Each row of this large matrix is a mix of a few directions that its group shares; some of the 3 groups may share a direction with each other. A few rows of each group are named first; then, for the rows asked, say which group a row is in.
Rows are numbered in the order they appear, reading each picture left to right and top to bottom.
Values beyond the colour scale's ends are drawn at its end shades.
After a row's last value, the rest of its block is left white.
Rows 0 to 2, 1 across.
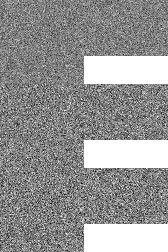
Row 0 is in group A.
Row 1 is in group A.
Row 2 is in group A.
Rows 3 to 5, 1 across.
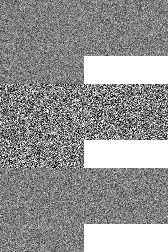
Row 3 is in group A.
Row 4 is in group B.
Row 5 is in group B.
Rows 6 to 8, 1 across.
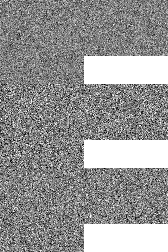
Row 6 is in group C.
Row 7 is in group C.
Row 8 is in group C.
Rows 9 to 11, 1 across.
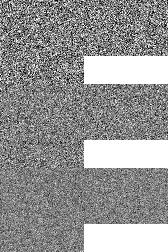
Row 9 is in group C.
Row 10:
B
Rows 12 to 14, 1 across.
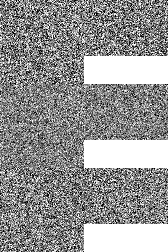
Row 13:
B
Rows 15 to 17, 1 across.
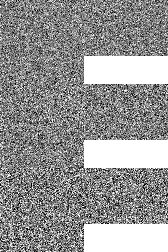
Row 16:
B
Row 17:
C
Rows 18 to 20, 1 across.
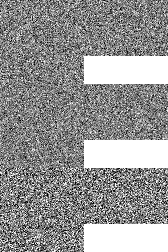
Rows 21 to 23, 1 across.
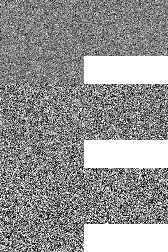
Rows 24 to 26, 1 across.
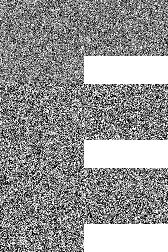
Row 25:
B
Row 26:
C
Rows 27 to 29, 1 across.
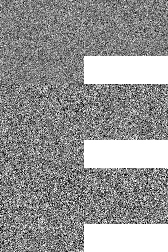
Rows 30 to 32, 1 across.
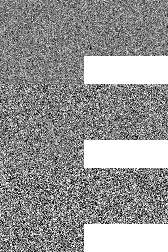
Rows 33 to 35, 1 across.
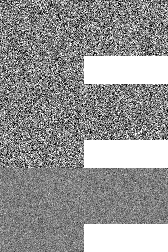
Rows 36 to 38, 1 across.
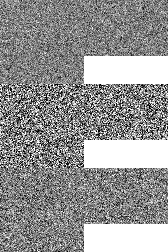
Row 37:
C
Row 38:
A
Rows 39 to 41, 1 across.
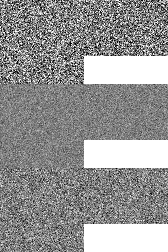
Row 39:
A
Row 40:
C
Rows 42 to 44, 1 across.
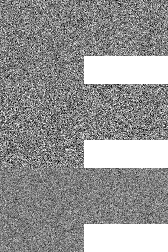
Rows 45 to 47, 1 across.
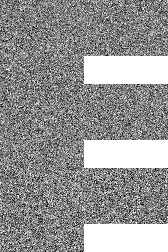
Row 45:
A
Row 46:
C
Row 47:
B
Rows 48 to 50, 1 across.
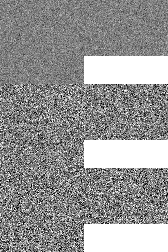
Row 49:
B
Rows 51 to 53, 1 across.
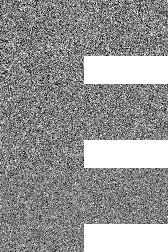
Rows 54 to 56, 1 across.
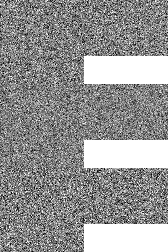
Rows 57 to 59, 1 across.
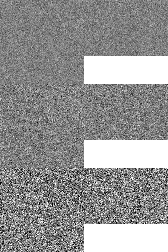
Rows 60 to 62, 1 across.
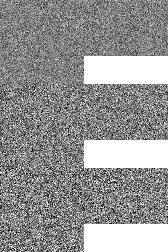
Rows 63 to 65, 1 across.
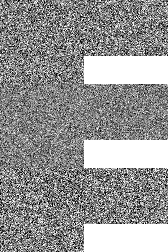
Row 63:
A
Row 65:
B
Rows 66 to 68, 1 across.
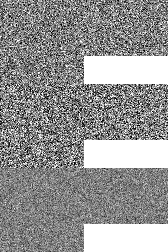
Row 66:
A
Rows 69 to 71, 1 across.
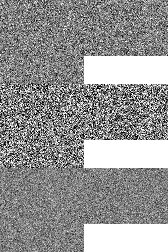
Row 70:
A
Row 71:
A
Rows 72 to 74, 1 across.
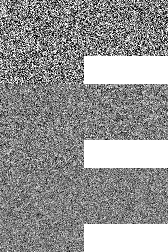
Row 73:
A
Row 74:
C
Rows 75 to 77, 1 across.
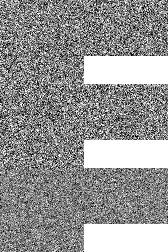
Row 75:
A
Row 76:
A
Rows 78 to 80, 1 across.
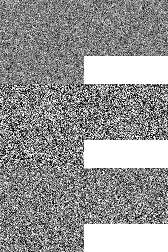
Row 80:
C
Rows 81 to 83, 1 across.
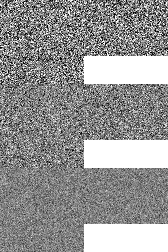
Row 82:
A
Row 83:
C
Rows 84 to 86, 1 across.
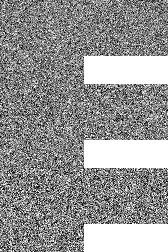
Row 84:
A
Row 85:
A
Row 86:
C
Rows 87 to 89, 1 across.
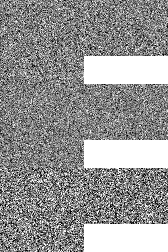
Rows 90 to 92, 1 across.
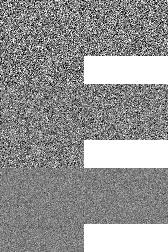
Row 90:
C
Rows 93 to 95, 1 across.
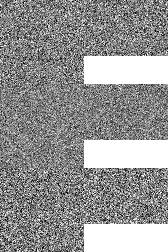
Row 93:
B
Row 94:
A
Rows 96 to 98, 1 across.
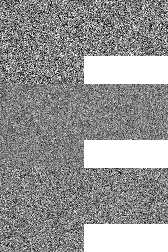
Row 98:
A
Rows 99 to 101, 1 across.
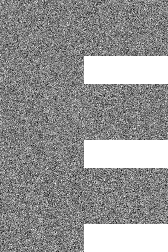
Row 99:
A
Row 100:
B
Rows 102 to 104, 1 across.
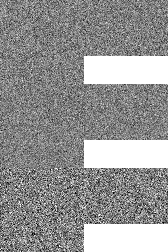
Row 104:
C
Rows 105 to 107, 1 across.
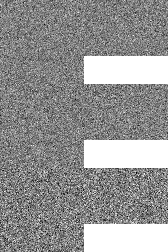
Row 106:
B
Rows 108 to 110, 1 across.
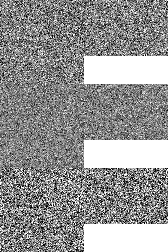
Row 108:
B
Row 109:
A
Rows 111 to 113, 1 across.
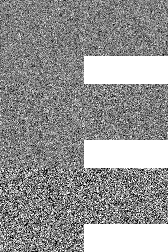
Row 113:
A
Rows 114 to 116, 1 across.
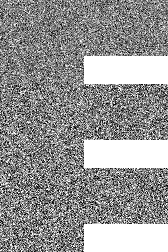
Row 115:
A
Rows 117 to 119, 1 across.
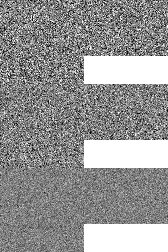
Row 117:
C
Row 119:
B
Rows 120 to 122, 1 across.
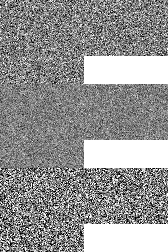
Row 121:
A
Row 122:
C
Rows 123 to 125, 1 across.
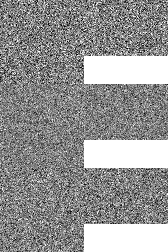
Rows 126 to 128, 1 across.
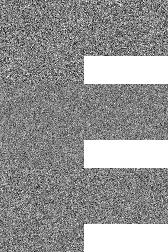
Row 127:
C
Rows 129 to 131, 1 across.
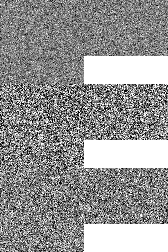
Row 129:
B
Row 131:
C
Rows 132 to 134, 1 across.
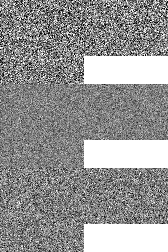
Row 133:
C
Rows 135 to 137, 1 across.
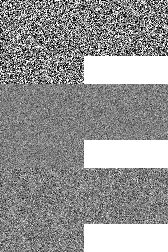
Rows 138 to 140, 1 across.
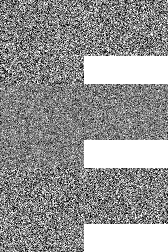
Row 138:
A
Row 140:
C
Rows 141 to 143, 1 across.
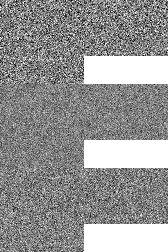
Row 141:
B
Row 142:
C
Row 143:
C
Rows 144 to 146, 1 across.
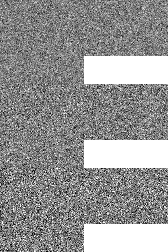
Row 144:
A
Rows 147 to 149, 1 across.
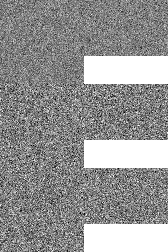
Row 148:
B
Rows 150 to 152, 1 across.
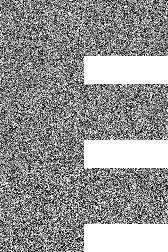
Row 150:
B
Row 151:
C
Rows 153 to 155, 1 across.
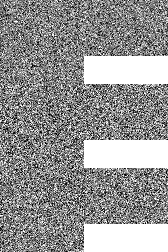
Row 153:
C
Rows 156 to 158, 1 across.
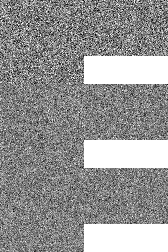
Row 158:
C
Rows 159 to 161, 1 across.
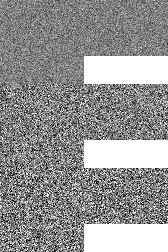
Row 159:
C
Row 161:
B
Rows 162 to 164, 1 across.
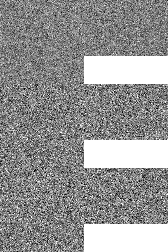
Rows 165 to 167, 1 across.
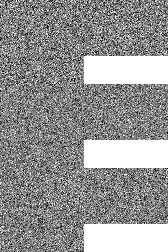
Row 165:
B
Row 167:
B
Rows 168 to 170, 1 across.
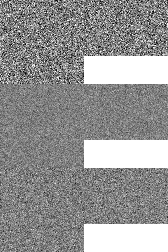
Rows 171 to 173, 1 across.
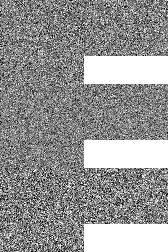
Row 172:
B
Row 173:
A
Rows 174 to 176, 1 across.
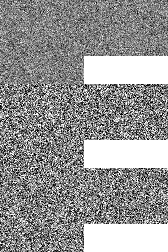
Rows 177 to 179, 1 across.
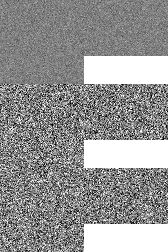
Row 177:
A
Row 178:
C
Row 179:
A
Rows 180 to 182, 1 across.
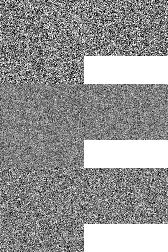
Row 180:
B
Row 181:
B
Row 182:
C
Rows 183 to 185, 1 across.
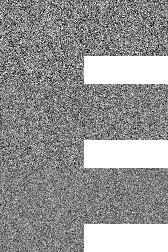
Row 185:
A
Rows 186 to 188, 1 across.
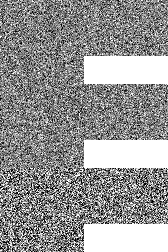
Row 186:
A
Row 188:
C
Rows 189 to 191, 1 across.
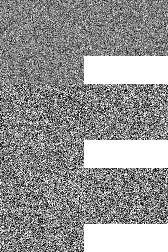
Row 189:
C
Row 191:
B
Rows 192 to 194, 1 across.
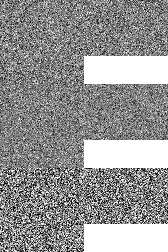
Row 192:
A
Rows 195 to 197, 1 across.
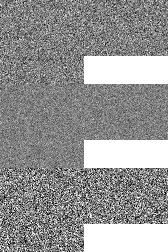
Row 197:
C
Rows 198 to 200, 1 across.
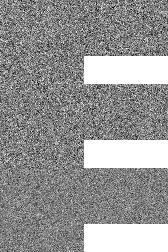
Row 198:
A
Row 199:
A
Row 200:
C
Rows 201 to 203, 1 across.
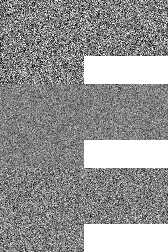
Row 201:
C
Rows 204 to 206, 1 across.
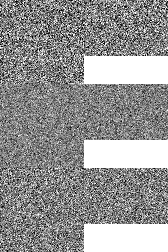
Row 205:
A
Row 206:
C
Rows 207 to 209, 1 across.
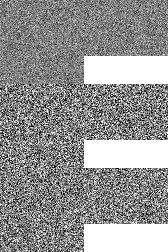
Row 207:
C
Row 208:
B
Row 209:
A
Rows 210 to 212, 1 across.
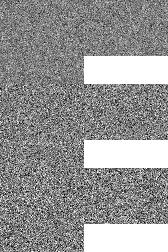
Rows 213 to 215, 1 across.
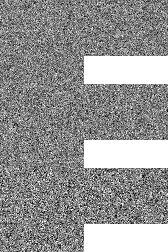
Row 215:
A
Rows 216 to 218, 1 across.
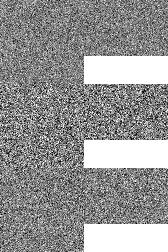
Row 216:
C
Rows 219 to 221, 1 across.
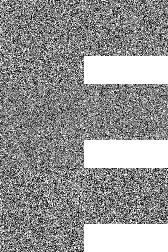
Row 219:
C
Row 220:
A
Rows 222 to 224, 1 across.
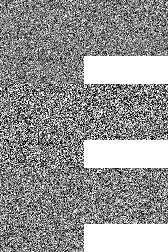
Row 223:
B
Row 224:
A
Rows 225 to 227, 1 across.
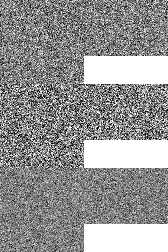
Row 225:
B
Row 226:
A
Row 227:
B
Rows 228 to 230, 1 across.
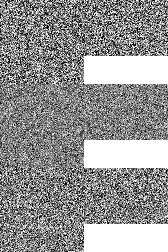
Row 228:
B
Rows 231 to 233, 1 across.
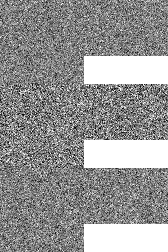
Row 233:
A
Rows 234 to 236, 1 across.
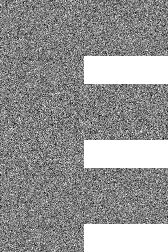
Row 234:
B
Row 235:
C
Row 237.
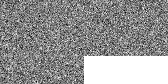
